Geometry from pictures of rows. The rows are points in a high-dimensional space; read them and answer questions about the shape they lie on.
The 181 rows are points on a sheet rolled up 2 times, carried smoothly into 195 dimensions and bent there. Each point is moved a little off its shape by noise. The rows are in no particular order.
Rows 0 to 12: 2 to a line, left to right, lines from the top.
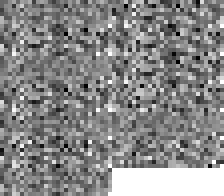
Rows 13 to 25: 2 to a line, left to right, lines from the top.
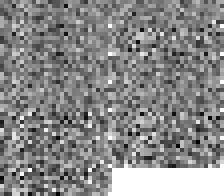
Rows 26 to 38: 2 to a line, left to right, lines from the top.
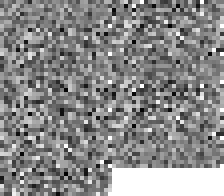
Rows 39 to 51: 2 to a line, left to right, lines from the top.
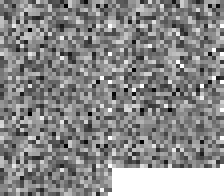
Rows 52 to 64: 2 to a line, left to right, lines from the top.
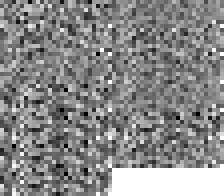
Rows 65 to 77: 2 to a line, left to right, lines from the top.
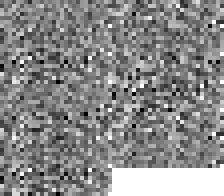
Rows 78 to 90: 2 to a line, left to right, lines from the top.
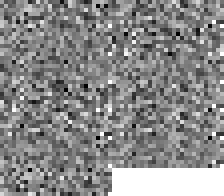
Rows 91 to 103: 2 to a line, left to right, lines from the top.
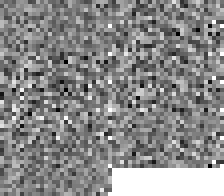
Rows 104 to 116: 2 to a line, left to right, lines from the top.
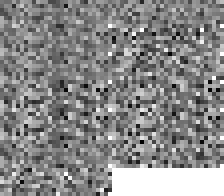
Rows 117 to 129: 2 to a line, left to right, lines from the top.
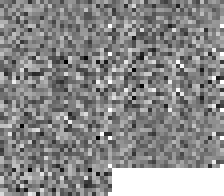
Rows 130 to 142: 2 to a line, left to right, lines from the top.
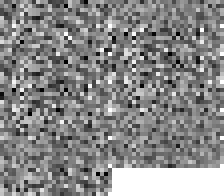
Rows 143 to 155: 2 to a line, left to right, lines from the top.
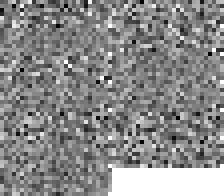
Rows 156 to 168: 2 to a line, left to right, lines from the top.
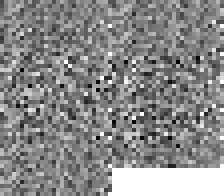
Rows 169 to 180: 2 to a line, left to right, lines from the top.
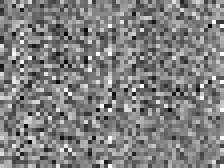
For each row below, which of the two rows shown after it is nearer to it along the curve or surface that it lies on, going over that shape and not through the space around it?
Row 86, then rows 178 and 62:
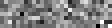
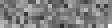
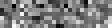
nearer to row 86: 178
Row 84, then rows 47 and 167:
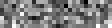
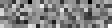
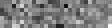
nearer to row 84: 47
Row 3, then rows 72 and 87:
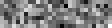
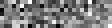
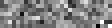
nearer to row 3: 72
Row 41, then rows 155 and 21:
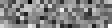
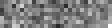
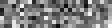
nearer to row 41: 21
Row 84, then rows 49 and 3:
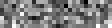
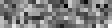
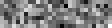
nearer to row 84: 49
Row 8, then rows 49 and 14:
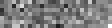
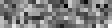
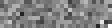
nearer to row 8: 14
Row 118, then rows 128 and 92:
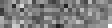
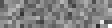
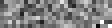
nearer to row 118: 92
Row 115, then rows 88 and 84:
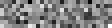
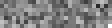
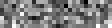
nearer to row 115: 84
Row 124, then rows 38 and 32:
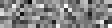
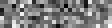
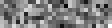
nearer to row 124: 32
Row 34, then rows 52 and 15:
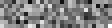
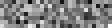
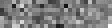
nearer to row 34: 52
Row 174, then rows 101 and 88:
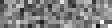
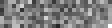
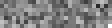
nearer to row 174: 101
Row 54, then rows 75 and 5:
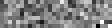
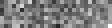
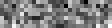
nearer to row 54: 75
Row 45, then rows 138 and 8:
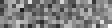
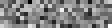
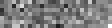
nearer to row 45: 8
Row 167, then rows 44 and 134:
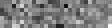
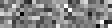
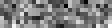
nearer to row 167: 44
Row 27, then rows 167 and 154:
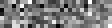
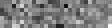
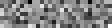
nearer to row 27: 154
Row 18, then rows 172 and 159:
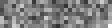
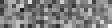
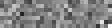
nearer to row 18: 172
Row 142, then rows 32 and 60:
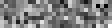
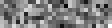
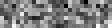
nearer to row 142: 32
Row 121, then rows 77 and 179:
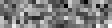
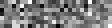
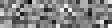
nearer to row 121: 77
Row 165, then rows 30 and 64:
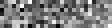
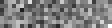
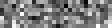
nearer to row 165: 64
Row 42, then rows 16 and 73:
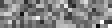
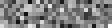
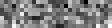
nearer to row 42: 16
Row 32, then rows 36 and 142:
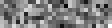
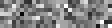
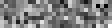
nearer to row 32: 142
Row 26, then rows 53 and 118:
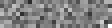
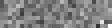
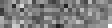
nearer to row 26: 53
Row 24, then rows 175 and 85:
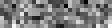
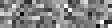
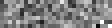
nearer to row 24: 175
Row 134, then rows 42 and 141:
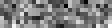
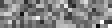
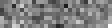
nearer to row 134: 42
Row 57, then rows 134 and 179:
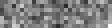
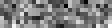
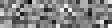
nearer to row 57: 179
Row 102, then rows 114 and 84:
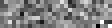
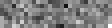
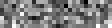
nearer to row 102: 114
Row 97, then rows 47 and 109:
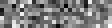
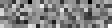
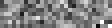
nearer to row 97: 47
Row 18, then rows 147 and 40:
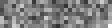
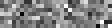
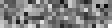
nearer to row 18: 147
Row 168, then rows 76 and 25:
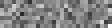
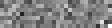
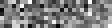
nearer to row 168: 76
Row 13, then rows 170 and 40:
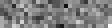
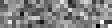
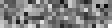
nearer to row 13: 170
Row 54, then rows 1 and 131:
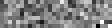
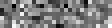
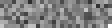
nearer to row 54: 131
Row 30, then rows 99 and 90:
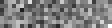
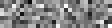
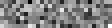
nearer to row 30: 99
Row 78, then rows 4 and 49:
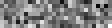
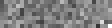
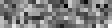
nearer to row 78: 49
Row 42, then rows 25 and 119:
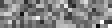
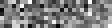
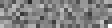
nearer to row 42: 119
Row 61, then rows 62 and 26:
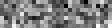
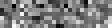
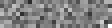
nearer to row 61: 62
